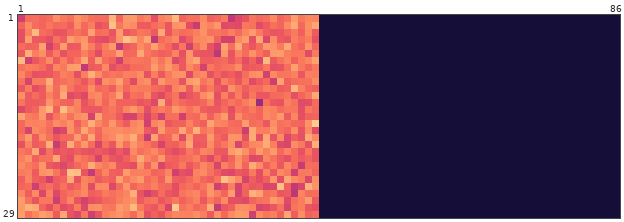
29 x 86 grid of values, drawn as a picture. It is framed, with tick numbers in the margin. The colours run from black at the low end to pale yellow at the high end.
The table splits into one row of 2 panels. Panel 1,1: high, fine-grained. Panel 1,2: very low, flat.
